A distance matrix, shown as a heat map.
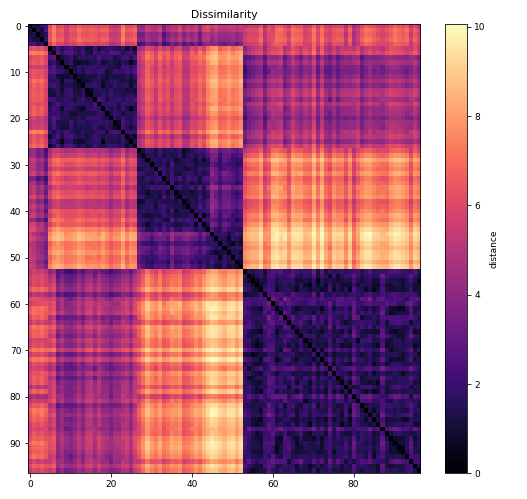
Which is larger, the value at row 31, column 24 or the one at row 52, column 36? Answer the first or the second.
the first
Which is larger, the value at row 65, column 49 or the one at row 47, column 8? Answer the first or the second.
the first
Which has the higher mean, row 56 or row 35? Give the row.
35
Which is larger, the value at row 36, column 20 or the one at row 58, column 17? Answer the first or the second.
the first
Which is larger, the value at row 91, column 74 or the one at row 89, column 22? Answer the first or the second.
the second
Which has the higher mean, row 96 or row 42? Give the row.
42
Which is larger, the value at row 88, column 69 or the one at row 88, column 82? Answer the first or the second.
the second
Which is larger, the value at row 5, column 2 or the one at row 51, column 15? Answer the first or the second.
the second
